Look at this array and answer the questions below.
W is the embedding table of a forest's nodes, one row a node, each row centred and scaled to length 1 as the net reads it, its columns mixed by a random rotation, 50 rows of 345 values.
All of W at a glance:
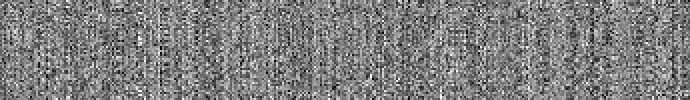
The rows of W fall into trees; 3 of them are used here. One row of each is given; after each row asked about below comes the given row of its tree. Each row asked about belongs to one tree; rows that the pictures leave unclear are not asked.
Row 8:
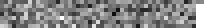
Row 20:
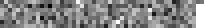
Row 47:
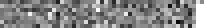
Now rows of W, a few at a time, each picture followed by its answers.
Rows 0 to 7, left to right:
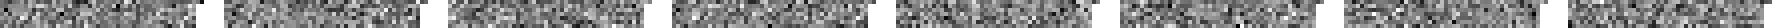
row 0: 8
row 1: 8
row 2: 47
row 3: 8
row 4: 20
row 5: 20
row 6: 47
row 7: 20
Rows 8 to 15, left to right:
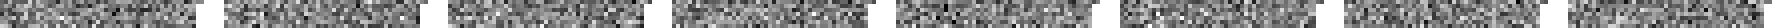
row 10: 8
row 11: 47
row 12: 20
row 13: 8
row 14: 20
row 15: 47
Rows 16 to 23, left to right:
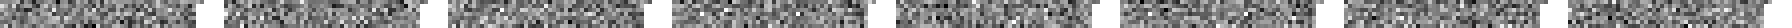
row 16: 47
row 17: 20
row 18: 47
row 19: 47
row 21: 47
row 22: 47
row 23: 20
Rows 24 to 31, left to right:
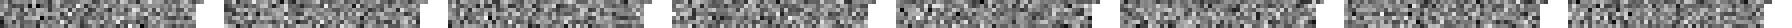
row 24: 20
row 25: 8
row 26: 20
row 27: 20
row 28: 8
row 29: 8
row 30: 8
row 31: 20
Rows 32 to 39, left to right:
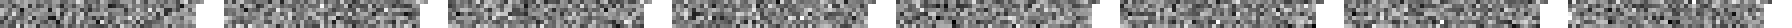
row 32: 20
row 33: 47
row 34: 8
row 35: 20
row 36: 20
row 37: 8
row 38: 8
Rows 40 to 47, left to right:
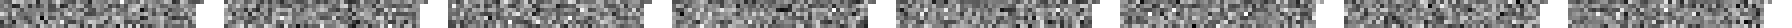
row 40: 20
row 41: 47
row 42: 20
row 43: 8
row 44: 8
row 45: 47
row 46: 20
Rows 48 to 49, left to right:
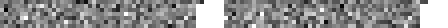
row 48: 8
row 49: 8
